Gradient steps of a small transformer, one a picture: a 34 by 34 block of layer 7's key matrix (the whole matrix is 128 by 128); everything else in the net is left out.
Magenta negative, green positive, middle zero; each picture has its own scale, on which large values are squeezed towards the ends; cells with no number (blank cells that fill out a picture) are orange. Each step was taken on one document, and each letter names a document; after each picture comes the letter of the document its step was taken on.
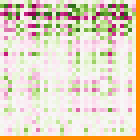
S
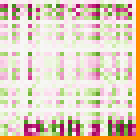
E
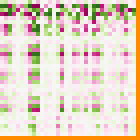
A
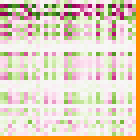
S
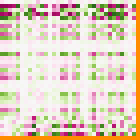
S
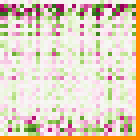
E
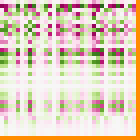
A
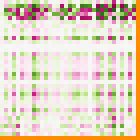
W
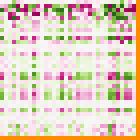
W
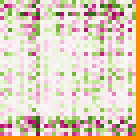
S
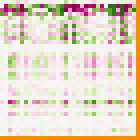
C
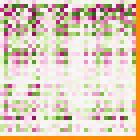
A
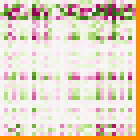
W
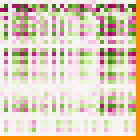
A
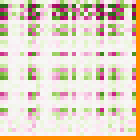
S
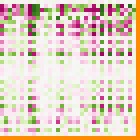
A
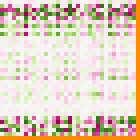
E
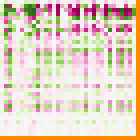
A
